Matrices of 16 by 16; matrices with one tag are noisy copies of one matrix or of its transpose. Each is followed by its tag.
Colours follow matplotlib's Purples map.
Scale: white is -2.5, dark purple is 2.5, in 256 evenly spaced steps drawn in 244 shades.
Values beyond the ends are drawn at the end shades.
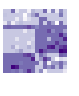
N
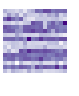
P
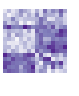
N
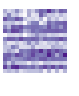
P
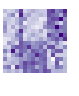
N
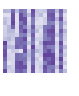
P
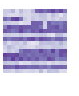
P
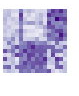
N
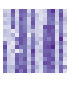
P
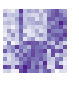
N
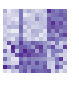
N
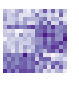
N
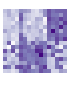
N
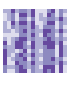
P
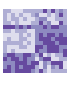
N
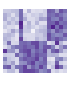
N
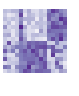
N
